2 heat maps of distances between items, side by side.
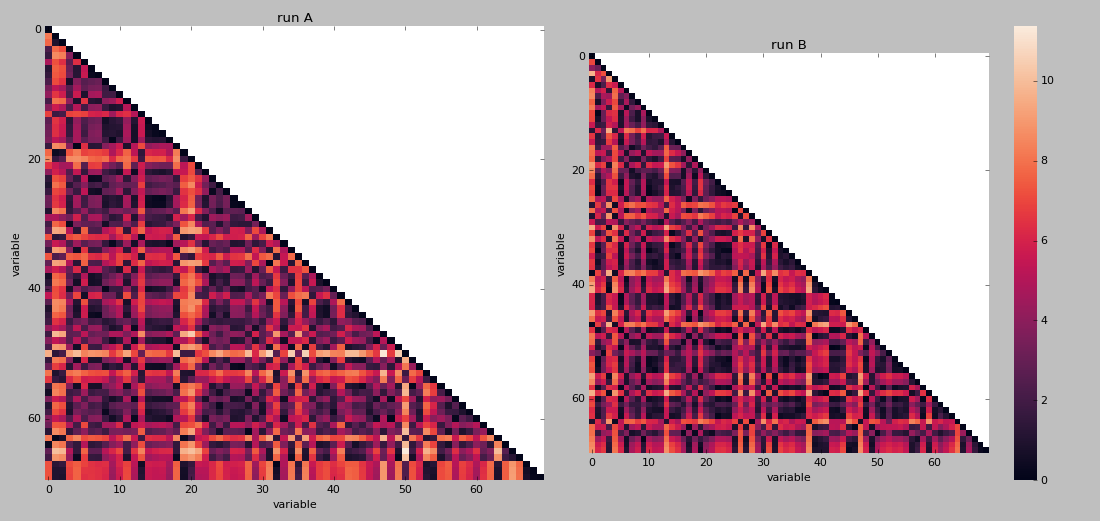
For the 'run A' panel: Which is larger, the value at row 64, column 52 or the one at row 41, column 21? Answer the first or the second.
the first
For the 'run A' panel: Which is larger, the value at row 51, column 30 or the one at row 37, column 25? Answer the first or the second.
the second
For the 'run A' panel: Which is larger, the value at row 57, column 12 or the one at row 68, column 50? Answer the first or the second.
the second
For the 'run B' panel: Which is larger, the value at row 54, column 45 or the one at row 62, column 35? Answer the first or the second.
the first
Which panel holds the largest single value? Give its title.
run A
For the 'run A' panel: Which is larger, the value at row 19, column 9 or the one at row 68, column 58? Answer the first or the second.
the second
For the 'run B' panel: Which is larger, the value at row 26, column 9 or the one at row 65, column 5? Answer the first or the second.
the first
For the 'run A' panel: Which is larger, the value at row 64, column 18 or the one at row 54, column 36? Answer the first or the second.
the second
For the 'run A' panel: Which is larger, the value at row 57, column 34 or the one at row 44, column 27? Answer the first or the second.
the first
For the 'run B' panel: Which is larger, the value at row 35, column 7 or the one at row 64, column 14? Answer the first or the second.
the second
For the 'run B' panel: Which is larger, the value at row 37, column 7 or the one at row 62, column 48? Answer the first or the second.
the first
